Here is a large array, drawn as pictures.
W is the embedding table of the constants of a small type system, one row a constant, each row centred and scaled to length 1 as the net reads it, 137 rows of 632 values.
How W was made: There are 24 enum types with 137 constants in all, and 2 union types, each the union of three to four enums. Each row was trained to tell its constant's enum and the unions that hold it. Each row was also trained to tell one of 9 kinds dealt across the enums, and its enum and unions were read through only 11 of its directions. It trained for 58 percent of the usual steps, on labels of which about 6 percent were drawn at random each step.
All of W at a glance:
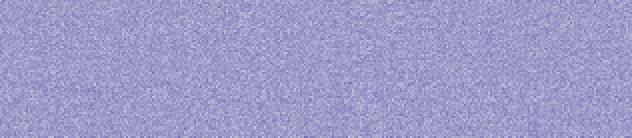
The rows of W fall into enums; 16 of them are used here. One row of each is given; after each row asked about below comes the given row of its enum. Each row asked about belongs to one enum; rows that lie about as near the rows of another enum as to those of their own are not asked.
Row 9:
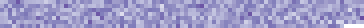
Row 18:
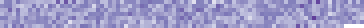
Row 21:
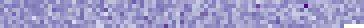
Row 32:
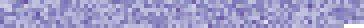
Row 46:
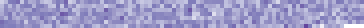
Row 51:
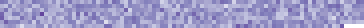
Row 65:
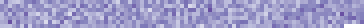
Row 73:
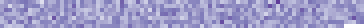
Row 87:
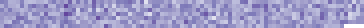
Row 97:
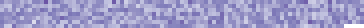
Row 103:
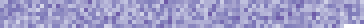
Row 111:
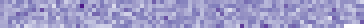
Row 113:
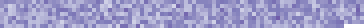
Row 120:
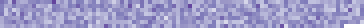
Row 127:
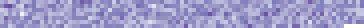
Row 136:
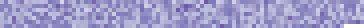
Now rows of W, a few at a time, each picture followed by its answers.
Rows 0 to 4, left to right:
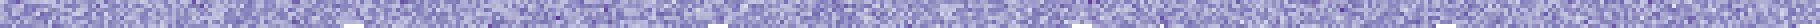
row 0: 136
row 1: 73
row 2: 136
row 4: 9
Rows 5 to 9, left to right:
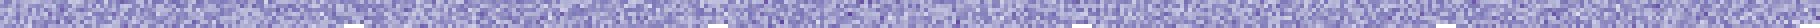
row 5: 18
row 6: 111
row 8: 97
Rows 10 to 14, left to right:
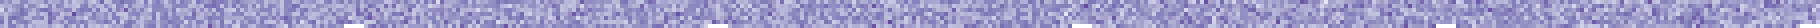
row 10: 32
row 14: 73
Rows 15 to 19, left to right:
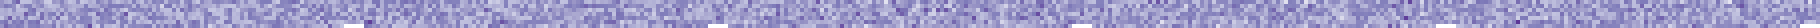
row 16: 73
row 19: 32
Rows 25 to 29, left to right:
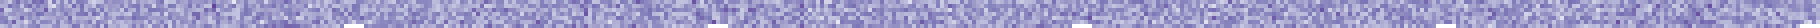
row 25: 21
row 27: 87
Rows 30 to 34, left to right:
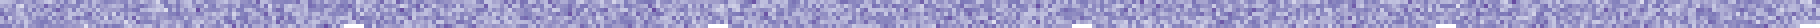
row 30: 127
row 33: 111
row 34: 21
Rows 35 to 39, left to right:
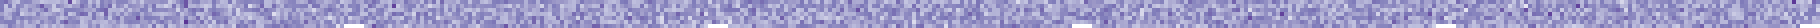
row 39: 32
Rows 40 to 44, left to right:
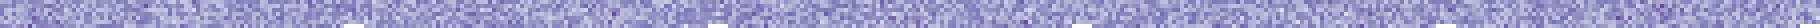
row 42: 111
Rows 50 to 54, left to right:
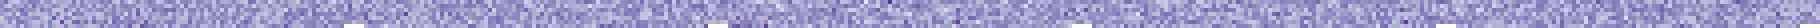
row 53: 97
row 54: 32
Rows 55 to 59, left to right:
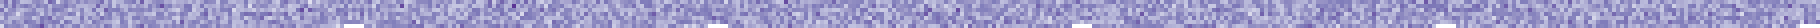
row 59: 73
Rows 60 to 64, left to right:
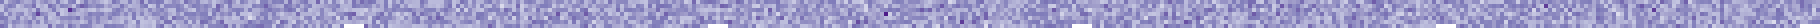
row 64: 136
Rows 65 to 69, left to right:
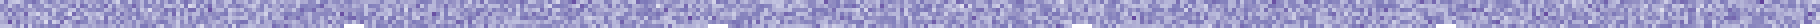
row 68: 32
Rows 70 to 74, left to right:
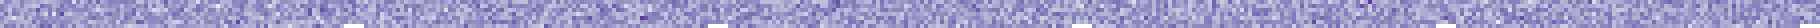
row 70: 18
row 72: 111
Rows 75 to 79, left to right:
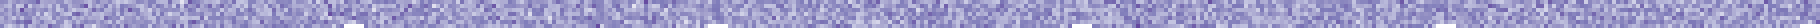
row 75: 97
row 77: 120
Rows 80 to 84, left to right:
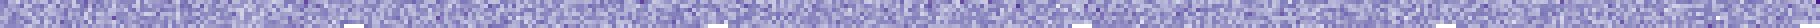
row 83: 97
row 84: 51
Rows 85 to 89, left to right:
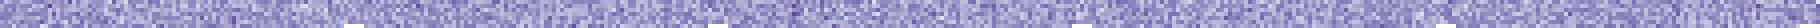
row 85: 97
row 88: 21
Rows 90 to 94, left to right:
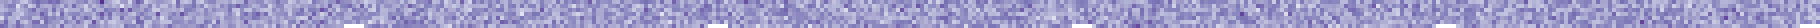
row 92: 103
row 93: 18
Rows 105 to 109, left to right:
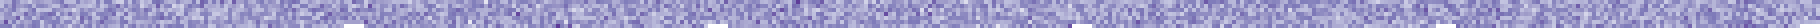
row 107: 73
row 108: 18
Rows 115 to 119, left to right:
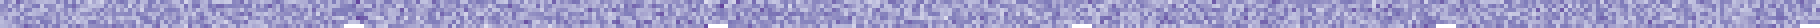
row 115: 9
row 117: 46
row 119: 136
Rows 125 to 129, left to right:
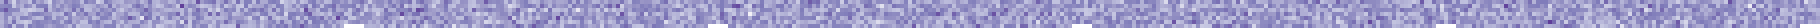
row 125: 136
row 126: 21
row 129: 120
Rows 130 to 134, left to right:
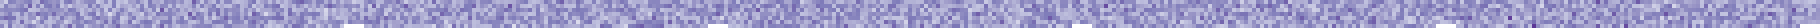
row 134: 120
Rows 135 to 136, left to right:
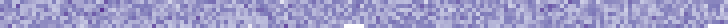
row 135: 18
